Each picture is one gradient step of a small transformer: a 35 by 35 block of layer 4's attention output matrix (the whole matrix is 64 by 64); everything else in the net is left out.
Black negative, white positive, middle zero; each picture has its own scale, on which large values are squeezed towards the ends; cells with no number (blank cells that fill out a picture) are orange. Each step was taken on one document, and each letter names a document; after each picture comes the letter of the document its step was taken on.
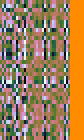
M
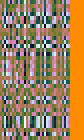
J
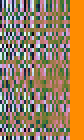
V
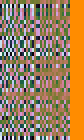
V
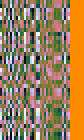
V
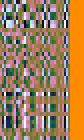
M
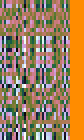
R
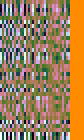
V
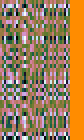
M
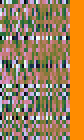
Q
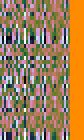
R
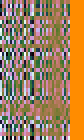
V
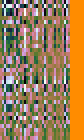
M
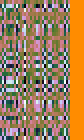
M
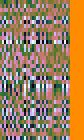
J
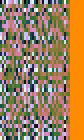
R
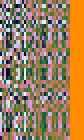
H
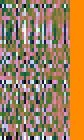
R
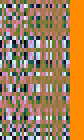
Q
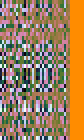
R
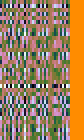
J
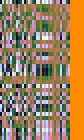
Q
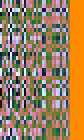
H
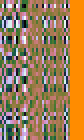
M
